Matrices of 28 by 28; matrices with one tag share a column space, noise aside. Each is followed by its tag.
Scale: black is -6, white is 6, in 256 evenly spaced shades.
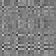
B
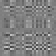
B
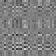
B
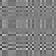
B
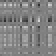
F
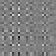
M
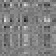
F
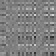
M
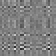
B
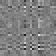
B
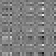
M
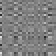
M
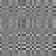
B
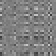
M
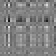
F
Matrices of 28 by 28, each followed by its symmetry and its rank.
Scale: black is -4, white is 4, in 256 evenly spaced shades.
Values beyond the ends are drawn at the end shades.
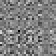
neither, rank three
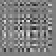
antisymmetric, rank two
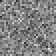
symmetric, full rank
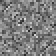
symmetric, full rank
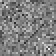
symmetric, full rank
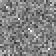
symmetric, full rank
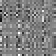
neither, rank three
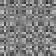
antisymmetric, rank two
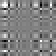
symmetric, rank one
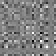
symmetric, rank three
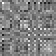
symmetric, rank three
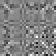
symmetric, rank three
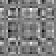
antisymmetric, rank two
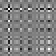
symmetric, rank one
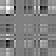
symmetric, rank one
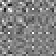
symmetric, rank three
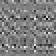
neither, rank three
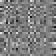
neither, rank three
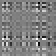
antisymmetric, rank two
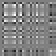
symmetric, rank one
